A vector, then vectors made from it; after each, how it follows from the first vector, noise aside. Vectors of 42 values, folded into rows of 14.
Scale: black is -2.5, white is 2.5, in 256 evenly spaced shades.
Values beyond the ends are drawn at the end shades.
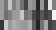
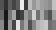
wrapped around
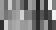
copied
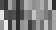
reversed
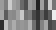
copied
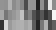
copied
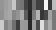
wrapped around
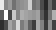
wrapped around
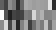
reversed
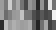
copied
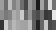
copied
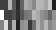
reversed
